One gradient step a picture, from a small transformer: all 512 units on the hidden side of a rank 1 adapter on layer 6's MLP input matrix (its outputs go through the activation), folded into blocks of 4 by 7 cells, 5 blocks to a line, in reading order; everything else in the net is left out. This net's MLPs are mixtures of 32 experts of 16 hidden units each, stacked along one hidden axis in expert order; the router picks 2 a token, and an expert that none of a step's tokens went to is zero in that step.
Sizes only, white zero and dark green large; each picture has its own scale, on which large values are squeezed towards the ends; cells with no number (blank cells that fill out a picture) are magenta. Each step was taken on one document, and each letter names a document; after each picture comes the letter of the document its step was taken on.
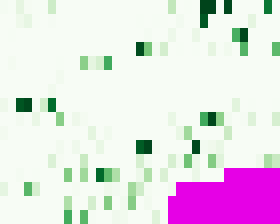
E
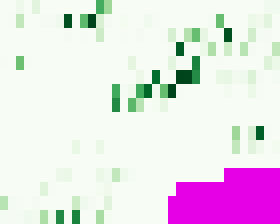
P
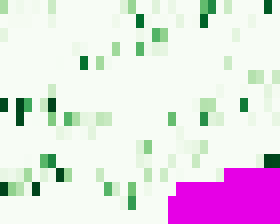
E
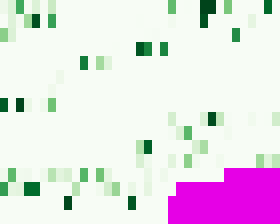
E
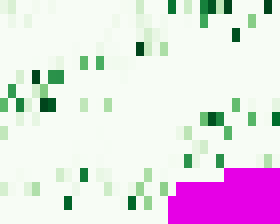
E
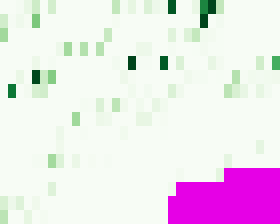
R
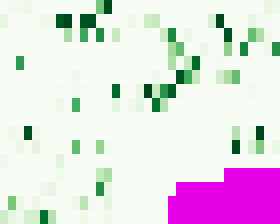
P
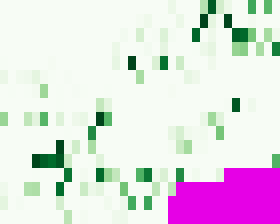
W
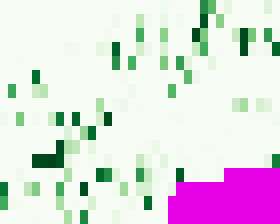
W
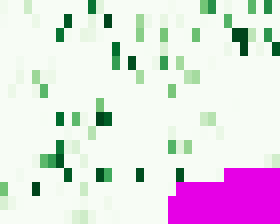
W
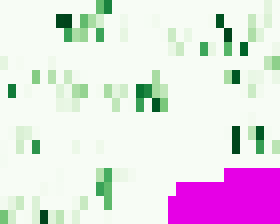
P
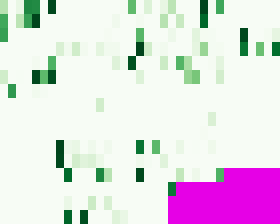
W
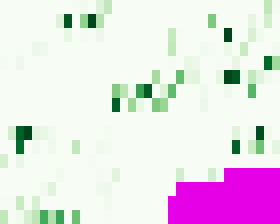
P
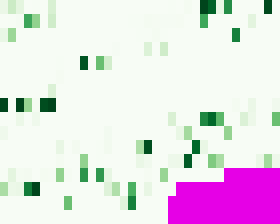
E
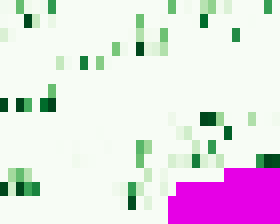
E
